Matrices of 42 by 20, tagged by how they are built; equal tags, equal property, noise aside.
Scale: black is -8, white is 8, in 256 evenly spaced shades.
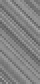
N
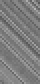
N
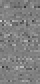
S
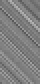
N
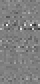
S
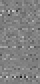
S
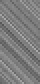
N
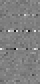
S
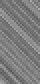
N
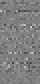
S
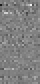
S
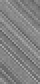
N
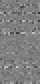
S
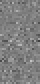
S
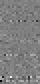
S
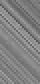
N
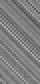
N
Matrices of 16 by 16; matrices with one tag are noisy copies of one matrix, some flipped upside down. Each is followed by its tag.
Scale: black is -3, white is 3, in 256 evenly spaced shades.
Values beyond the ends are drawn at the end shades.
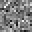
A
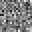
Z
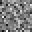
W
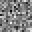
Z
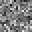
A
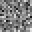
Z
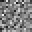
W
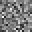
W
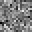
A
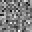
Z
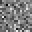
W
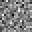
W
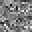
A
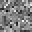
A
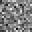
W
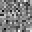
Z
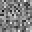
Z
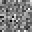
Z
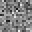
Z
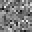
A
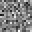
Z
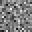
W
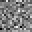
W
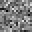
A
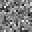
A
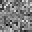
A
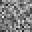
W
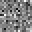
Z
